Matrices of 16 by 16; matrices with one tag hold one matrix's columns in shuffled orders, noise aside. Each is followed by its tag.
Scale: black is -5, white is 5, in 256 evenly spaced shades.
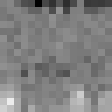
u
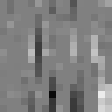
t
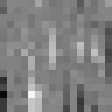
t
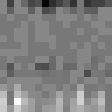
u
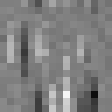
t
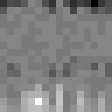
u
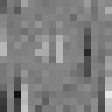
t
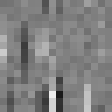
t
